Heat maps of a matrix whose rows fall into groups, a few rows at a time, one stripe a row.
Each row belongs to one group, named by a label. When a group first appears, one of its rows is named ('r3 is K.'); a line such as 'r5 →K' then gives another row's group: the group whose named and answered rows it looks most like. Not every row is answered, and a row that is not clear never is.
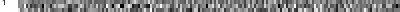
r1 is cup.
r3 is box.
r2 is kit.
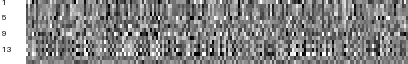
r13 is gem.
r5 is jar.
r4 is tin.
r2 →tin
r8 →tin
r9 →kit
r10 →jar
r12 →box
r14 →box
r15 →cup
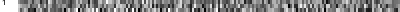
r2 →box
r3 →gem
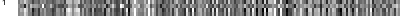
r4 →cup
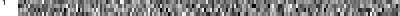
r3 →gem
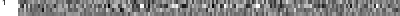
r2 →jar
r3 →kit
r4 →cup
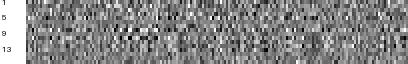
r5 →gem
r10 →kit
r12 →tin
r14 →gem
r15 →jar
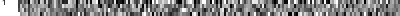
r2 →tin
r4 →box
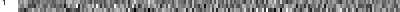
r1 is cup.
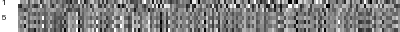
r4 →gem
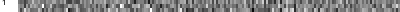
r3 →box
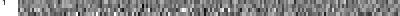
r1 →tin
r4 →gem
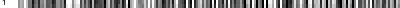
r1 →cup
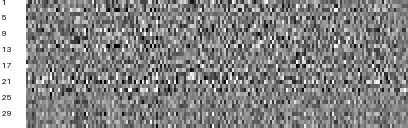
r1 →jar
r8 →gem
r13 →gem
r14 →box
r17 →box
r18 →jar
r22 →gem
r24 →jar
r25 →kit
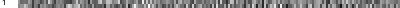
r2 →cup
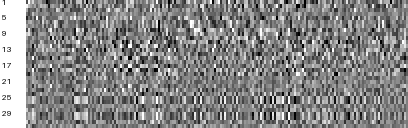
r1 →gem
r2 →box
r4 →box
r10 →jar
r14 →tin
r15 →kit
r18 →kit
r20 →gem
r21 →box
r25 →cup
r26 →cup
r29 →cup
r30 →cup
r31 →box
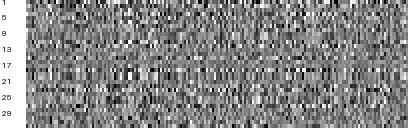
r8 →box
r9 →jar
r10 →jar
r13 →gem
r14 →tin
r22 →tin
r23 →gem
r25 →tin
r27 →box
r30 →kit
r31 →jar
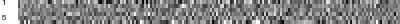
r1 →tin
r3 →box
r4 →cup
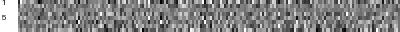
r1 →gem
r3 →kit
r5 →gem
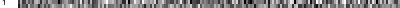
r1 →tin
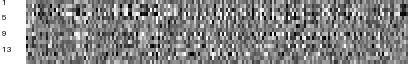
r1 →cup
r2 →kit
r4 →kit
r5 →cup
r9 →cup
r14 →jar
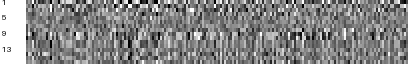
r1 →kit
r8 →tin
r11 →kit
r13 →cup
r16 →cup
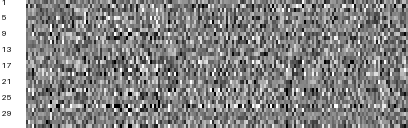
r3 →cup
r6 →gem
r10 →tin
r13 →tin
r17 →cup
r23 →gem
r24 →kit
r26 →jar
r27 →tin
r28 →kit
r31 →gem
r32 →kit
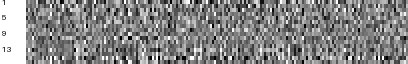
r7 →gem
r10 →kit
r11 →gem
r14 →cup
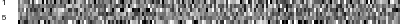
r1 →jar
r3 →kit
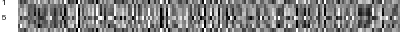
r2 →gem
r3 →gem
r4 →gem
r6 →gem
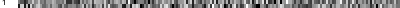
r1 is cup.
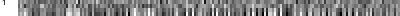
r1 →gem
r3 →cup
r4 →cup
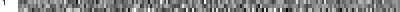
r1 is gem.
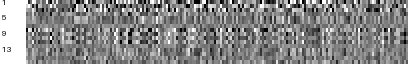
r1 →box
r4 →kit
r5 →cup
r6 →cup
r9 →kit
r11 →kit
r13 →box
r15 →gem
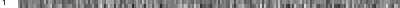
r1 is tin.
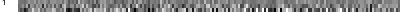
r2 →jar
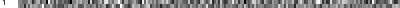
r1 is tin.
